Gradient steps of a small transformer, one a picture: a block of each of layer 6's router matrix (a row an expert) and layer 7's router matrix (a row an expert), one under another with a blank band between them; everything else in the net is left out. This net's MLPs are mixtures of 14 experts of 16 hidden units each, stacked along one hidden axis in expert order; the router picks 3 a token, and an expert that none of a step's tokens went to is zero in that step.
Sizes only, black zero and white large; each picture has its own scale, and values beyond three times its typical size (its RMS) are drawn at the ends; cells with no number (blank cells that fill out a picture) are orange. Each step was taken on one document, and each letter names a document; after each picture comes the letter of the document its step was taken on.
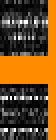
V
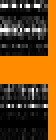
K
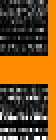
V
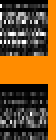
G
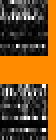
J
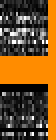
G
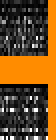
V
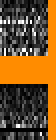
G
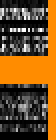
J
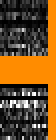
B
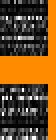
V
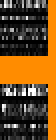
K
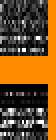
G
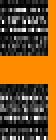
V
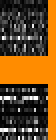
V
